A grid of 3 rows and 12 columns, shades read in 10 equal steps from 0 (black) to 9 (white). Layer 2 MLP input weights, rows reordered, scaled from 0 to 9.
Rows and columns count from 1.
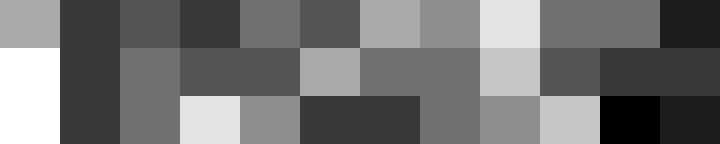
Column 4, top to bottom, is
2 3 8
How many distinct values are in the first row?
7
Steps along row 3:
down up up down down same up up up down up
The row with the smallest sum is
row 1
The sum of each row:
48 49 49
